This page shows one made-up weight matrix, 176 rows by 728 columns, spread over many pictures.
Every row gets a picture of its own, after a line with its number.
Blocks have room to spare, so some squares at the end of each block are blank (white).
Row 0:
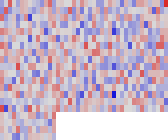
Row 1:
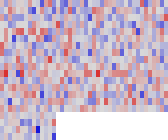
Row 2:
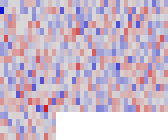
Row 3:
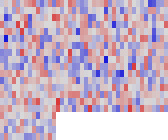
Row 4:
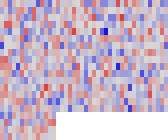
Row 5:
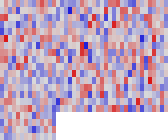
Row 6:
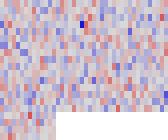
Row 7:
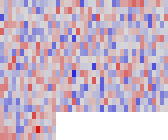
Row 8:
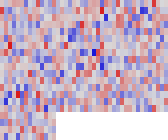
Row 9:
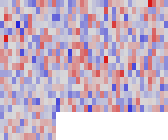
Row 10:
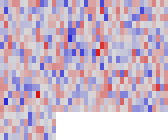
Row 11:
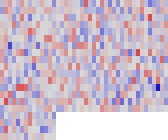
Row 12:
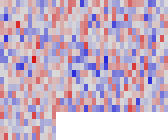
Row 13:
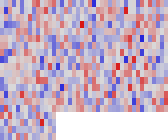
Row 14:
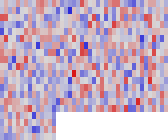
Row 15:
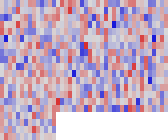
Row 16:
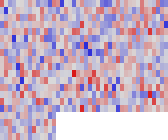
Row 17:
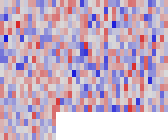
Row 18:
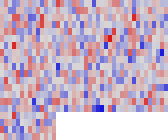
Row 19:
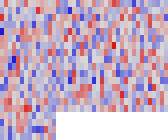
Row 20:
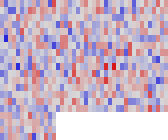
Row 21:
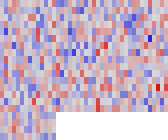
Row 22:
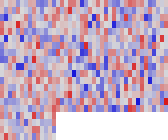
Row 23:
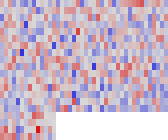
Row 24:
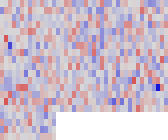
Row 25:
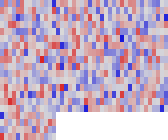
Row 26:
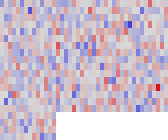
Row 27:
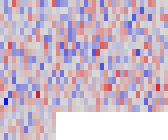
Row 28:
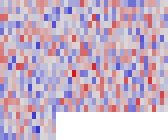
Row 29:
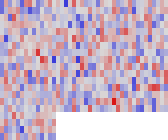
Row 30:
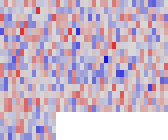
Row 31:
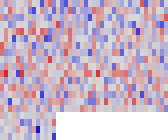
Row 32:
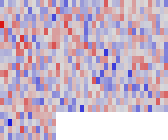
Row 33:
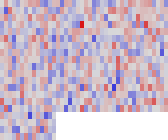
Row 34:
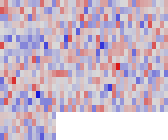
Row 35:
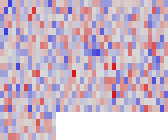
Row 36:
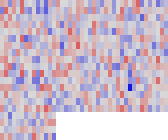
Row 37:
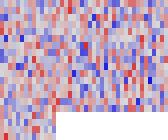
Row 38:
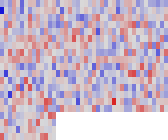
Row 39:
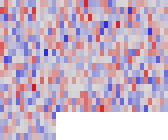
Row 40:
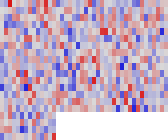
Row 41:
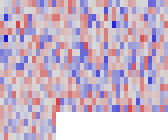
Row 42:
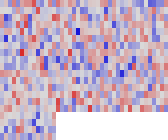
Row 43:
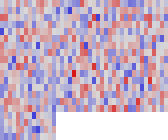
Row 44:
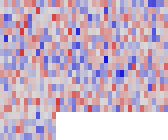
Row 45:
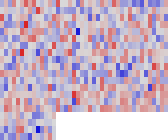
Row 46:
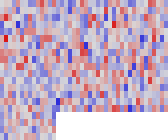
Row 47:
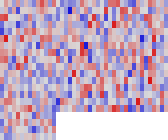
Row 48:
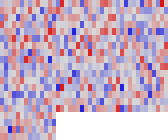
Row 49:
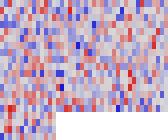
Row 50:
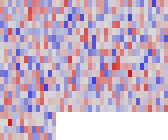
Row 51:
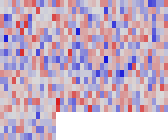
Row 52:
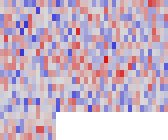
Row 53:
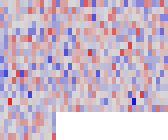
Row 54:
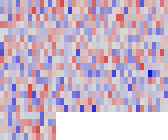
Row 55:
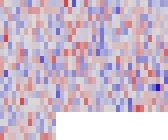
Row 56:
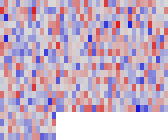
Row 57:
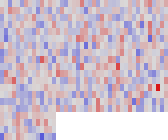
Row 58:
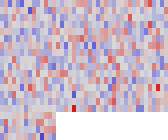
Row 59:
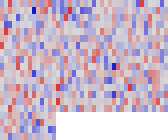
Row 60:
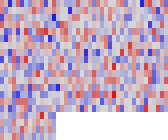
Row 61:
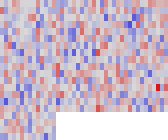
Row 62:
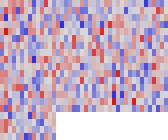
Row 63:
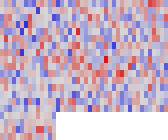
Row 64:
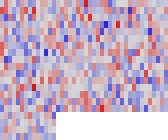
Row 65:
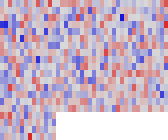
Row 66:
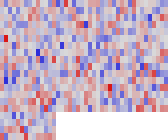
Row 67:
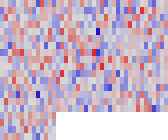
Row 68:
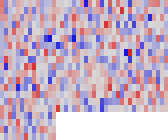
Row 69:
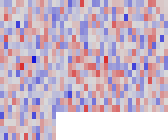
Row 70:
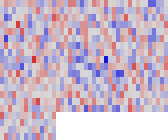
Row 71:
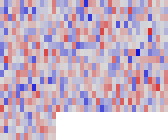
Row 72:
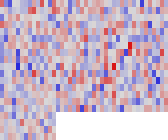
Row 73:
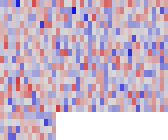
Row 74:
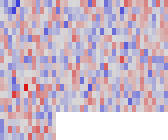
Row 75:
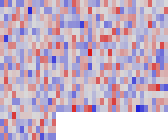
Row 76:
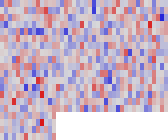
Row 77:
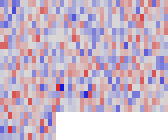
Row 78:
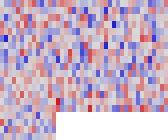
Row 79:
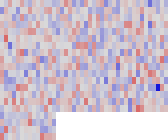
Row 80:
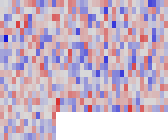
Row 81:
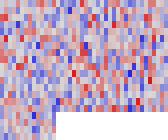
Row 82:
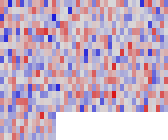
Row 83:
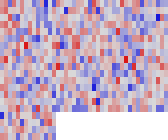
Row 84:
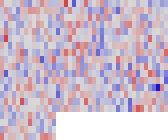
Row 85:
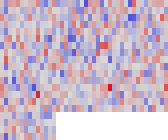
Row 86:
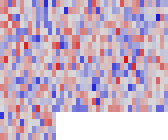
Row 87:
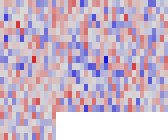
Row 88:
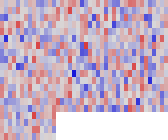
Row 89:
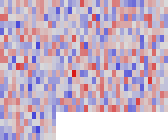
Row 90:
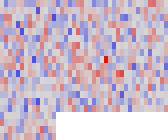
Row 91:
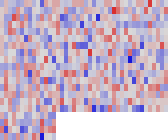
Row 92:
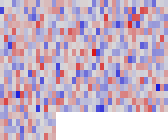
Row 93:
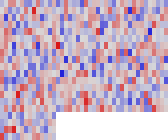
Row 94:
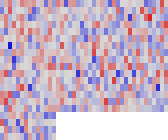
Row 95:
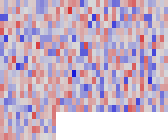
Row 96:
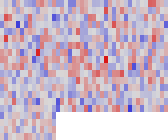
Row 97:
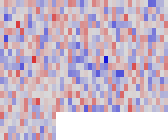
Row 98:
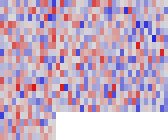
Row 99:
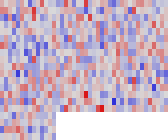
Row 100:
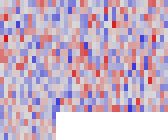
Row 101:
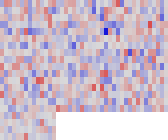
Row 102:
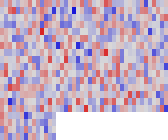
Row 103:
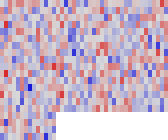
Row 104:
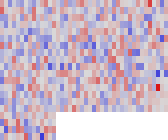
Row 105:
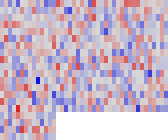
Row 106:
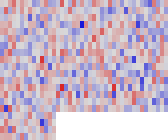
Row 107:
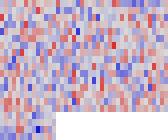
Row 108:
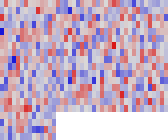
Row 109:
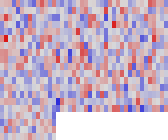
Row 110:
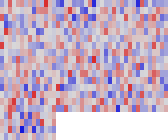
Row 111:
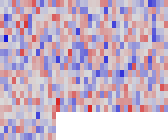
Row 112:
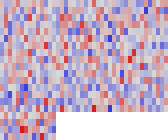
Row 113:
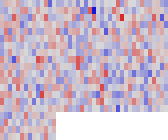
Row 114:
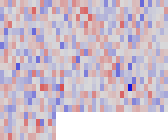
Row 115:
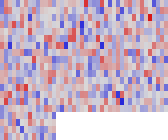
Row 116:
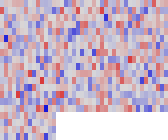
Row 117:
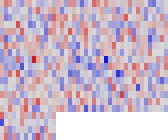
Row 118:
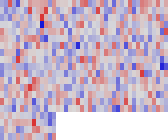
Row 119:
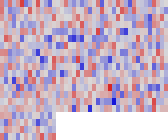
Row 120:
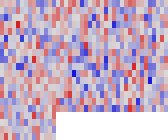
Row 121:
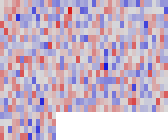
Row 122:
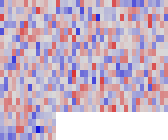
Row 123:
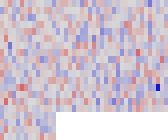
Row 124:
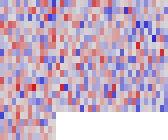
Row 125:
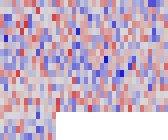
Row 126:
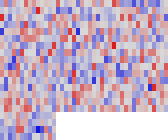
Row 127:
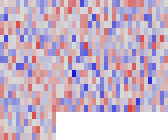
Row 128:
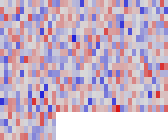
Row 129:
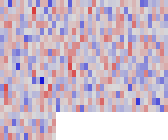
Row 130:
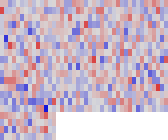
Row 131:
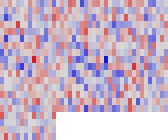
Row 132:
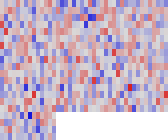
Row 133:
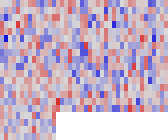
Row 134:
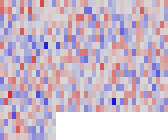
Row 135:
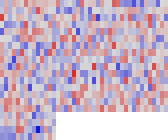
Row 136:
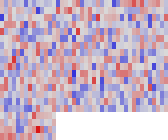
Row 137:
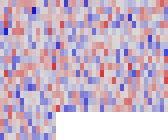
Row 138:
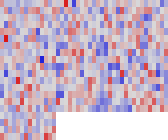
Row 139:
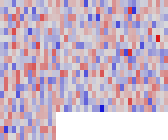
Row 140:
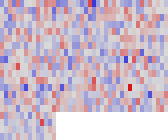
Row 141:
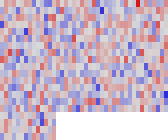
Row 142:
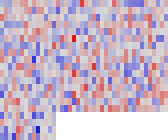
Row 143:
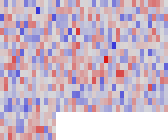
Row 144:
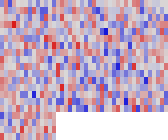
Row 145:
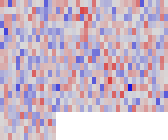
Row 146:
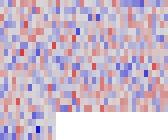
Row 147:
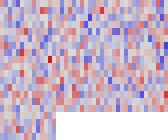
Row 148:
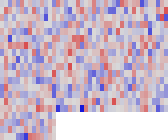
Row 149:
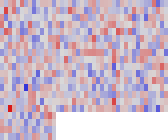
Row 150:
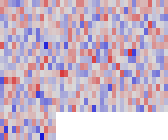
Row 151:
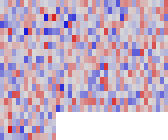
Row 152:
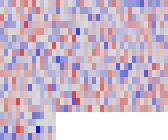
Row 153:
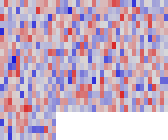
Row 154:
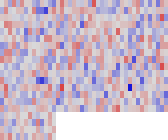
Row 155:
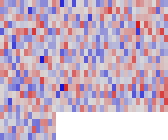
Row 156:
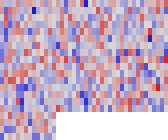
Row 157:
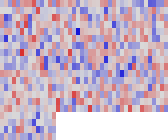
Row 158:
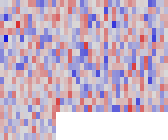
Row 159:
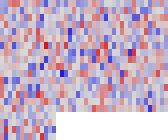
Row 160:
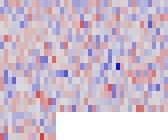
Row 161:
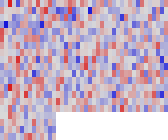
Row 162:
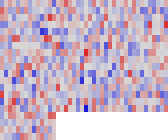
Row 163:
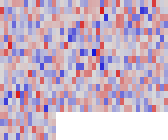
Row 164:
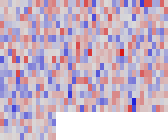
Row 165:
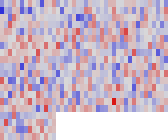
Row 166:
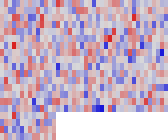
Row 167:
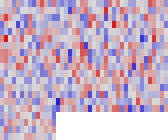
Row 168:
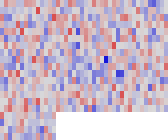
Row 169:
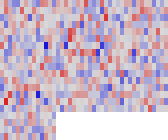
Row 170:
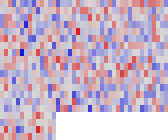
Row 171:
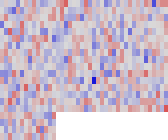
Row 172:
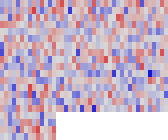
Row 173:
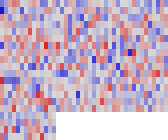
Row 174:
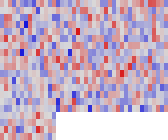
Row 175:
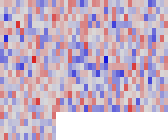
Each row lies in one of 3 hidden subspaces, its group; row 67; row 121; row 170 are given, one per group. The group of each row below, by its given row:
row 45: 170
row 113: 121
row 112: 67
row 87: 170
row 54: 121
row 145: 121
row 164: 121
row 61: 67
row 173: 67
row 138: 67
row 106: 121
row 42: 170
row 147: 121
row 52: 170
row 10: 67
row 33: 121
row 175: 170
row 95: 170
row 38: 67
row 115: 67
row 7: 170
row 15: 170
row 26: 67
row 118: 121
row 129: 121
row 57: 67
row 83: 121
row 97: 170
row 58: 67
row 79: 67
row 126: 170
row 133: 170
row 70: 170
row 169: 67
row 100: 170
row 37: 170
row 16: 121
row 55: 67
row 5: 170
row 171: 121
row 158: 170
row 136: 170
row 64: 67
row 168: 170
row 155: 121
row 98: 121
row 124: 121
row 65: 121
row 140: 121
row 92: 67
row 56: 67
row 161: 121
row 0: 121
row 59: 121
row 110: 121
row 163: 67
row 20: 121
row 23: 170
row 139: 67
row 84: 67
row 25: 121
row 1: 121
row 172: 121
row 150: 67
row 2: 67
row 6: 121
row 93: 67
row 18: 67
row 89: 170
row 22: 170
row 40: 121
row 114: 121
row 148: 121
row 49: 121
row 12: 170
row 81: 170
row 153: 170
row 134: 67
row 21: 67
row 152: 170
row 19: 170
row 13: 121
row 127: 170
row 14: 170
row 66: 67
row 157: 170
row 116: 67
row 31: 121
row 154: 121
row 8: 67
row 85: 67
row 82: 121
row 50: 121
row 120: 170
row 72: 121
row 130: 67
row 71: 67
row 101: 121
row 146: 170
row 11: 67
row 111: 170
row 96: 170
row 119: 67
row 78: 170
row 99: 67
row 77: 121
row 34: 67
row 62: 121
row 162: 121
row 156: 67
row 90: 170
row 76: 121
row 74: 121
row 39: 67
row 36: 121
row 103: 67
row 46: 170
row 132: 121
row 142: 170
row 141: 121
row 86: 121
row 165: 67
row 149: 121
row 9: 170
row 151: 121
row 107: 170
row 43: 170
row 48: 121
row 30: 170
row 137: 67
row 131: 170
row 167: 170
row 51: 170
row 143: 170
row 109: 170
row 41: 170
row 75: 67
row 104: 67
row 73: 121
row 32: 121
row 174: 170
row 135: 170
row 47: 170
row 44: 170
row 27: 67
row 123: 67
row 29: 67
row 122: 170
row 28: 170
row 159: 67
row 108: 170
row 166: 67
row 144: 121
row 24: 67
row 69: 170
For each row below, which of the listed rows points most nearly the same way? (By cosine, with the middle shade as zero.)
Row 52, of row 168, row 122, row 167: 167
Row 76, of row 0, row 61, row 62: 0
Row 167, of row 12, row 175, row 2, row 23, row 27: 23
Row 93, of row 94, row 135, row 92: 135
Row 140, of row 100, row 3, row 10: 10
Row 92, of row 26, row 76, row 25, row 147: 25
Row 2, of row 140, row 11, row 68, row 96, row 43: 11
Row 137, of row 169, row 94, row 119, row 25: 94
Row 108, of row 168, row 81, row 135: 135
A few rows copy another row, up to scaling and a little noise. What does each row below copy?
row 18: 166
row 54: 172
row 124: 98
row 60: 82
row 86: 83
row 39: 64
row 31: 1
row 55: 84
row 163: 8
